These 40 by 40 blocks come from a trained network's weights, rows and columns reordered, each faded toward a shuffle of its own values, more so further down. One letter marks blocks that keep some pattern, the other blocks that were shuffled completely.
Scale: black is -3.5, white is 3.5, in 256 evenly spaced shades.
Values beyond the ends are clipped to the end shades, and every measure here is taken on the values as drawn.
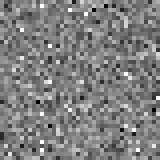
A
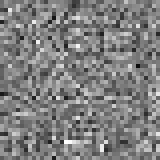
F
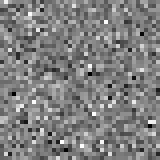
A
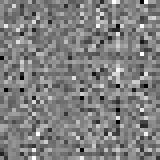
F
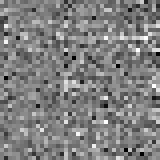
F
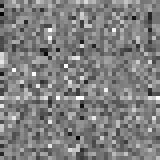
F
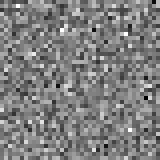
A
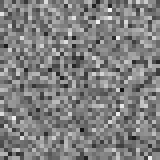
A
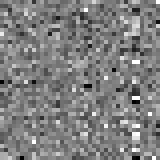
F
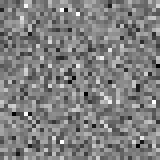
A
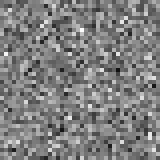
A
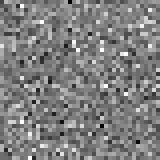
A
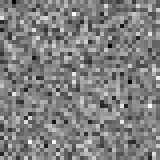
A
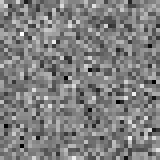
A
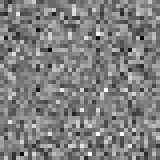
F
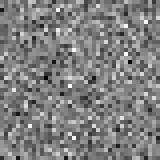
A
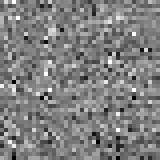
F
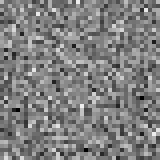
A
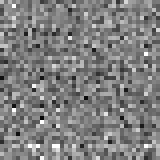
F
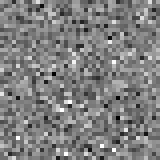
A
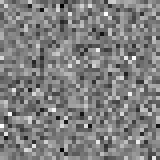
A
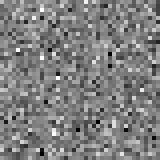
A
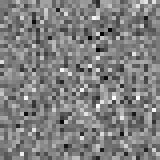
F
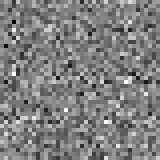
F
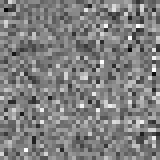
F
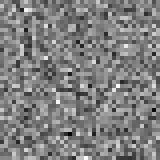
F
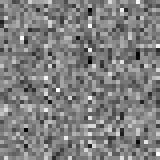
F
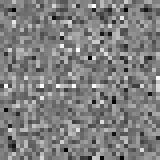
F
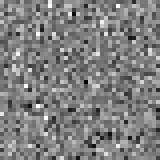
A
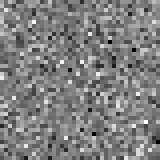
A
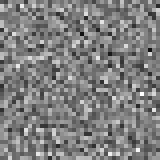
A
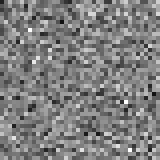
F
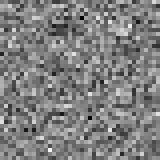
F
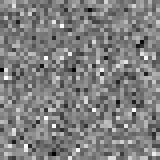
A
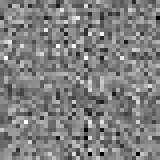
F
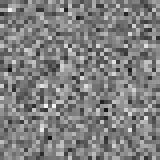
F
